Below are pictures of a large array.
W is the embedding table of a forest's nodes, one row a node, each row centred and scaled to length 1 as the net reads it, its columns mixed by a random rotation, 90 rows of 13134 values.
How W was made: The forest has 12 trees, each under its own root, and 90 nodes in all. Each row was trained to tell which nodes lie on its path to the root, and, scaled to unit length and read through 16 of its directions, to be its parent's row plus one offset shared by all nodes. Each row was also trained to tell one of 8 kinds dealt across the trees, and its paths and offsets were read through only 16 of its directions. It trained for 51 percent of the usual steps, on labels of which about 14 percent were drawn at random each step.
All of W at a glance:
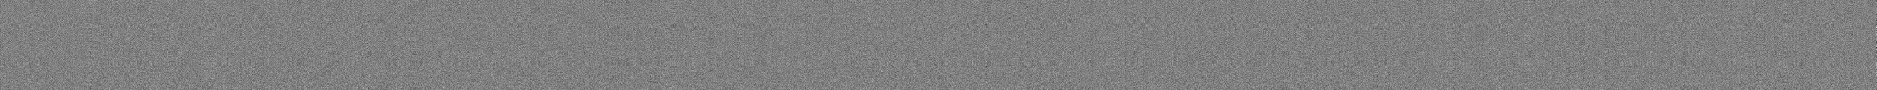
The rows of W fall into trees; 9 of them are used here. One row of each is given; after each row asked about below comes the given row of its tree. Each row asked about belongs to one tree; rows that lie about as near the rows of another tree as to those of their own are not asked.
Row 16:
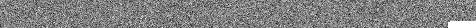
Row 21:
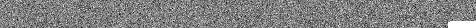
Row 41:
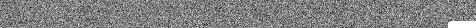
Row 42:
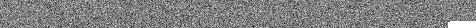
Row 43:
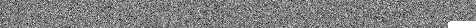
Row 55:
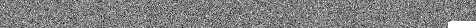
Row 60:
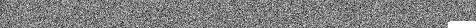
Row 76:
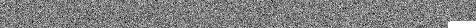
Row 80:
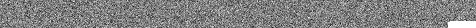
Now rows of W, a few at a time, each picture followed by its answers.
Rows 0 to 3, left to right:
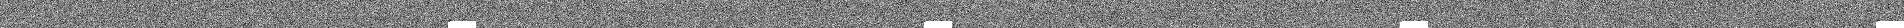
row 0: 55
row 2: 60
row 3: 55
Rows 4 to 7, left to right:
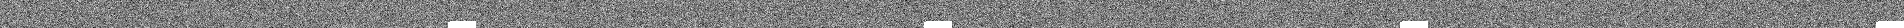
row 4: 80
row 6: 42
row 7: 21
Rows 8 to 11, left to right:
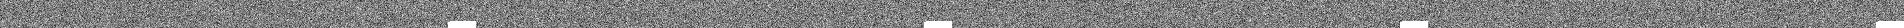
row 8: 80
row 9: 21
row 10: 16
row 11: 60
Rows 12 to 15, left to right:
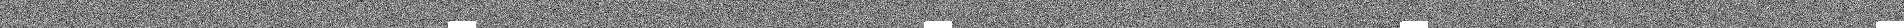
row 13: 60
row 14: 21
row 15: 76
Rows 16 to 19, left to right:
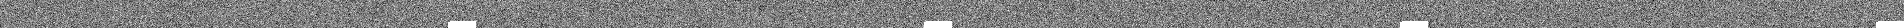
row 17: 60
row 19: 43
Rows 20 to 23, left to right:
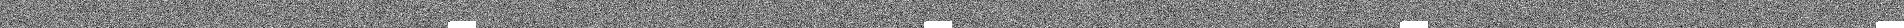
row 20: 41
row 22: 41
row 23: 42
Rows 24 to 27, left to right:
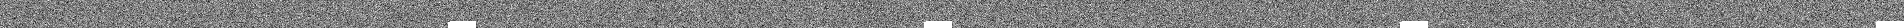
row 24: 80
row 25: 80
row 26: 80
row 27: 80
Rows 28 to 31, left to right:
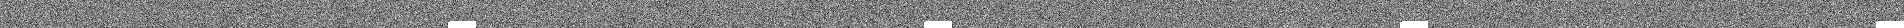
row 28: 16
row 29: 16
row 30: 42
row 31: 60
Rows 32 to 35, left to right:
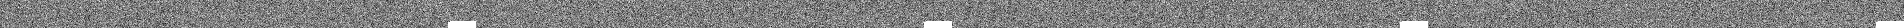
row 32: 76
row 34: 80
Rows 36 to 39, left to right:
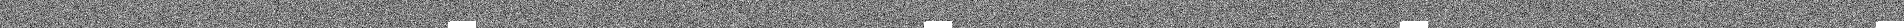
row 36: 21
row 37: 80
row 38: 60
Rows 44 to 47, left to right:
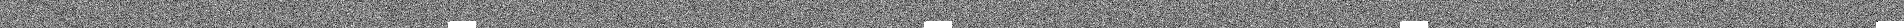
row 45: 60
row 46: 16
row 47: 41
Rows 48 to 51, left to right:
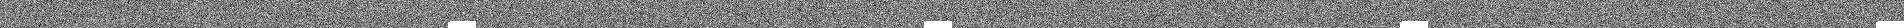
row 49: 16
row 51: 21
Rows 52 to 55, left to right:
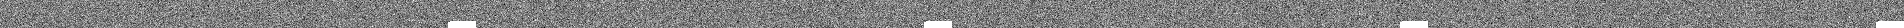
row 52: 21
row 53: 41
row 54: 21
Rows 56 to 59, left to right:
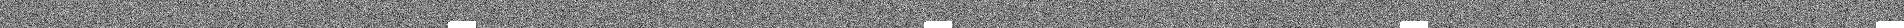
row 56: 21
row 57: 76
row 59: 55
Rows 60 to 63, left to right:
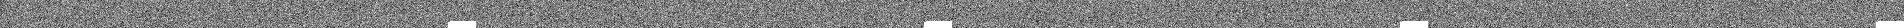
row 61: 21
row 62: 60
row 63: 60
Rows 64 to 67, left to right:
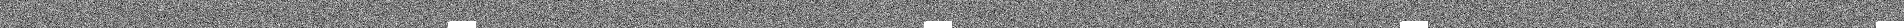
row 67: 80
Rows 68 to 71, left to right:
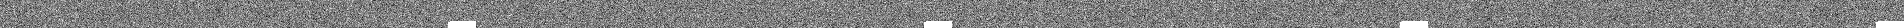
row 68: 41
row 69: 42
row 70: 60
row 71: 80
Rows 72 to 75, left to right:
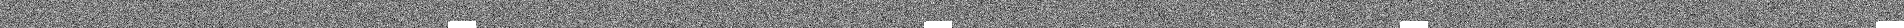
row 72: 16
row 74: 80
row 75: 76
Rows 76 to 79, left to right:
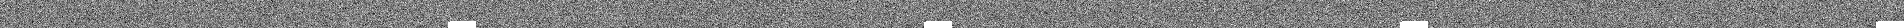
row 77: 55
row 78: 60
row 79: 16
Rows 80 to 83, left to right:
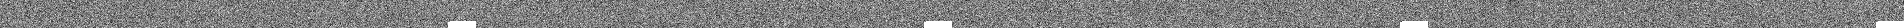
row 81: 16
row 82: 41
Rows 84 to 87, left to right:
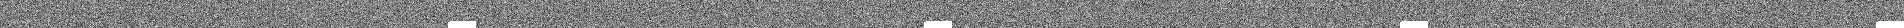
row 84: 42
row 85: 43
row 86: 16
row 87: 21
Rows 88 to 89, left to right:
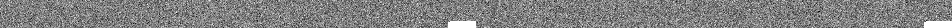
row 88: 21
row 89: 41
